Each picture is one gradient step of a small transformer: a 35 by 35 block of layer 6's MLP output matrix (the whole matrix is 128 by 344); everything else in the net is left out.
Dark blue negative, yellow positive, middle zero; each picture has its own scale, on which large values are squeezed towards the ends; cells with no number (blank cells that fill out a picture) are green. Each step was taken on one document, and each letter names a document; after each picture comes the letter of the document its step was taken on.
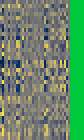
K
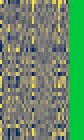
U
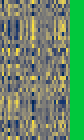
U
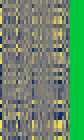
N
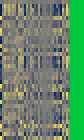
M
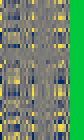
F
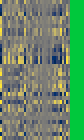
M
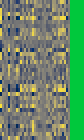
U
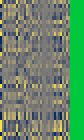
N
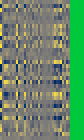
N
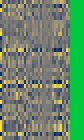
N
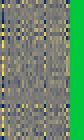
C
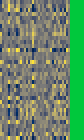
U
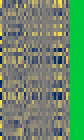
M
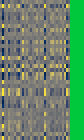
C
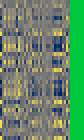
N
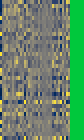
M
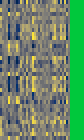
U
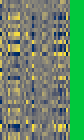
F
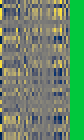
N
